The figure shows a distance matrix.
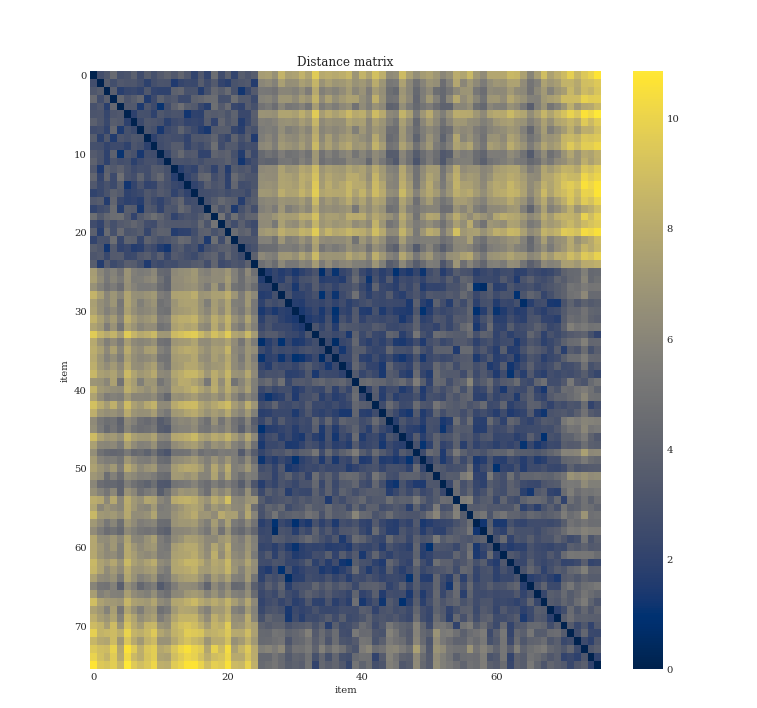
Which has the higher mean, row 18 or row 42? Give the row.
18
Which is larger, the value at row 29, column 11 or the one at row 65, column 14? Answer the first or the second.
the second
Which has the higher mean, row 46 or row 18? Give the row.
18
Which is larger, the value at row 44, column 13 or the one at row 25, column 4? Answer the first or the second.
the first
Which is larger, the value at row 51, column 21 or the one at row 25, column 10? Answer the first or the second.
the first
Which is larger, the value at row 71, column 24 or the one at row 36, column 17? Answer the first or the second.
the first
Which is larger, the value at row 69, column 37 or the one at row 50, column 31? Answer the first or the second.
the first
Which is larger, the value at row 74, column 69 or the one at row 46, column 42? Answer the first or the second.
the first
